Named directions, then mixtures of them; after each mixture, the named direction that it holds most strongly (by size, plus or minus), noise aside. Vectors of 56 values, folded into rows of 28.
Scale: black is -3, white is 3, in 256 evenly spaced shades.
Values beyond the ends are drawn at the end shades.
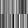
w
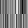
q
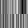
q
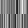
q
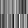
w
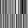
q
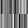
w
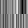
q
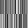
q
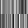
w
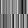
w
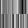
w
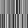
q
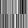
q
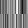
q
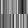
w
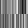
q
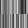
w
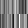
w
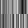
w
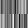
w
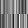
w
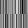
q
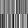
w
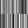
w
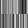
w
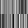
w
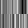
w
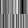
q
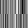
q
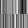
q
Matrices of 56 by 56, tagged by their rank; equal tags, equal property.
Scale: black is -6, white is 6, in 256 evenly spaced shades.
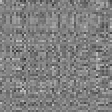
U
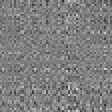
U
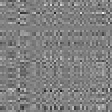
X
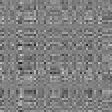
X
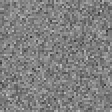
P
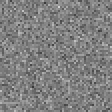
P
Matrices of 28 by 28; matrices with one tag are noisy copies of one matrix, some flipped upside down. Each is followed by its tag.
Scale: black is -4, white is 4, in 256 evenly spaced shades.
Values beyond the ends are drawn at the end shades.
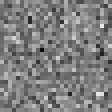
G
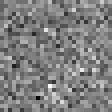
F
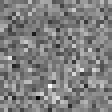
F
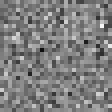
G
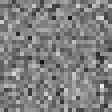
G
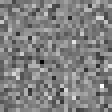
G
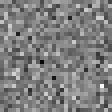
G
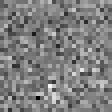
F
